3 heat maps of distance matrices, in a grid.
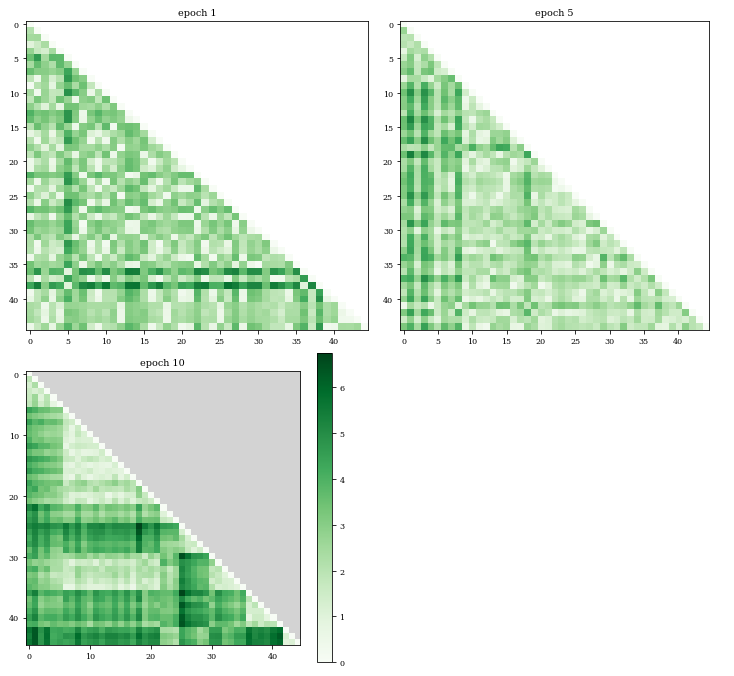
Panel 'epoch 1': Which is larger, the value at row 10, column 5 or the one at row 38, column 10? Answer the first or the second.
the second
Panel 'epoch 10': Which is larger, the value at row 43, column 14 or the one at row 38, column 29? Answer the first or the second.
the first
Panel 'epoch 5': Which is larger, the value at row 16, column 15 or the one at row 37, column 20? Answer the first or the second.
the first
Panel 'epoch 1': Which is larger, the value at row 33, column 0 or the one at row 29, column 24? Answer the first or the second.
the second
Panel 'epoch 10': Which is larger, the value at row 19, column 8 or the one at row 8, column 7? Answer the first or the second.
the first
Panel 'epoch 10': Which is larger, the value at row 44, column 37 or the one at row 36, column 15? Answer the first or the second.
the first
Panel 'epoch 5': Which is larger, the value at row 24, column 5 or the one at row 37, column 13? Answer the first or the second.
the second
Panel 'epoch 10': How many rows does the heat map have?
45
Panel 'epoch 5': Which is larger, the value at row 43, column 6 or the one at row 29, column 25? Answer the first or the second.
the first
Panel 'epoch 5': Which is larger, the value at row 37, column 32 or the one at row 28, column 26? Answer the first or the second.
the first
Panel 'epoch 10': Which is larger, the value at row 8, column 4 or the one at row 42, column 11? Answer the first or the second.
the second
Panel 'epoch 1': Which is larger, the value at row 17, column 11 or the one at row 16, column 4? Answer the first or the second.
the first
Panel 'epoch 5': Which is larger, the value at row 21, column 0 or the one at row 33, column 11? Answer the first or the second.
the first
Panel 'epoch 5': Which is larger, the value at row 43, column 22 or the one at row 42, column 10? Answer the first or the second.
the first
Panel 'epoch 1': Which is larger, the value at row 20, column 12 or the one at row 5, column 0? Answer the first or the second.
the second
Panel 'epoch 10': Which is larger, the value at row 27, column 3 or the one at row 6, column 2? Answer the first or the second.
the first
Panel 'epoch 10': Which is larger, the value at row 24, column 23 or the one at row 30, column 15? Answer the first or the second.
the second
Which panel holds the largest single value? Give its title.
epoch 10
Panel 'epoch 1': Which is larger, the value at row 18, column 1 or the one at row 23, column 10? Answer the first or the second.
the first
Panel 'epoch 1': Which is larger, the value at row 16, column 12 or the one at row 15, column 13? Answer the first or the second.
the second
